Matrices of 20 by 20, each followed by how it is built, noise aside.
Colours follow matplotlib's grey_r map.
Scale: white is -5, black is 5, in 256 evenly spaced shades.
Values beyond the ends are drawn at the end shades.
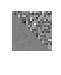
upper triangular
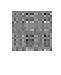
low rank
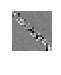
banded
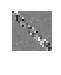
banded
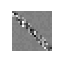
banded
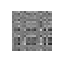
low rank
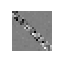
banded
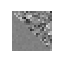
upper triangular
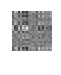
low rank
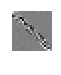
banded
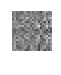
low rank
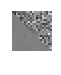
upper triangular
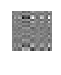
low rank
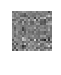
low rank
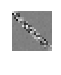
banded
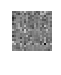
low rank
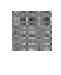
low rank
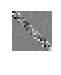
banded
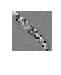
banded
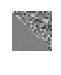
upper triangular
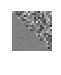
upper triangular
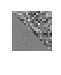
upper triangular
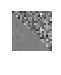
upper triangular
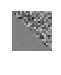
upper triangular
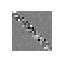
banded
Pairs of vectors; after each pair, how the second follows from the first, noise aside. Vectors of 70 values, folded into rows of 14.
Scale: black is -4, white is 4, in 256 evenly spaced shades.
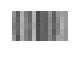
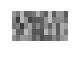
shuffled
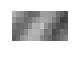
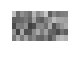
shuffled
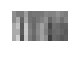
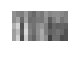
copied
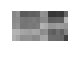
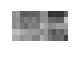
copied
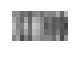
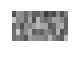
shuffled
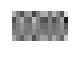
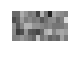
shuffled
